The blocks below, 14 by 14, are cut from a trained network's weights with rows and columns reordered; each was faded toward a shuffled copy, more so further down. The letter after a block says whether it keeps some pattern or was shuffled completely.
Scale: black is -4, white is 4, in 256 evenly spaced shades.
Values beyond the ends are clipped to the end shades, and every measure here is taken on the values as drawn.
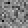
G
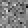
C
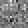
C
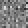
C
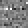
C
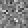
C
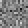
C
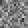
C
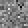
G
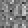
C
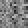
C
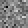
G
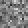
C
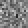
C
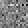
C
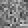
C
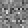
C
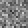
G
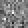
C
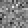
G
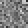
G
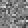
G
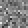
G
